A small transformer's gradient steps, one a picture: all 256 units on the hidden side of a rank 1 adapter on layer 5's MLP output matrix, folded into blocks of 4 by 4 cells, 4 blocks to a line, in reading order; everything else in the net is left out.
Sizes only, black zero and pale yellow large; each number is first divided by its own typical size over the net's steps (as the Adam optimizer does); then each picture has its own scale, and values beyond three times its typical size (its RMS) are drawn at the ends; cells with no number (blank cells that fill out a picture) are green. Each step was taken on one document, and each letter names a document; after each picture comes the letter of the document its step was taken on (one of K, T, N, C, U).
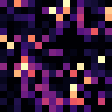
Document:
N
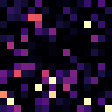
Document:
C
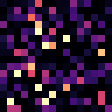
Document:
C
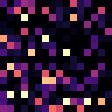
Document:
C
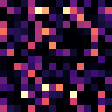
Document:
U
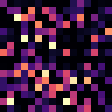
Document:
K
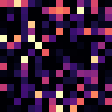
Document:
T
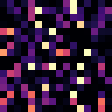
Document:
K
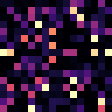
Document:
U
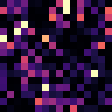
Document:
N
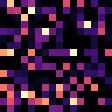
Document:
U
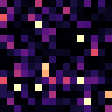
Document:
C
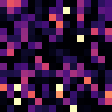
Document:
N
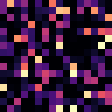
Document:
T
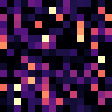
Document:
N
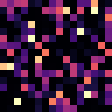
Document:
T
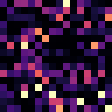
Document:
N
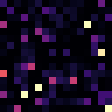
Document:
C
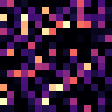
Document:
U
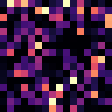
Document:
T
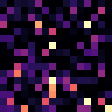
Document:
C
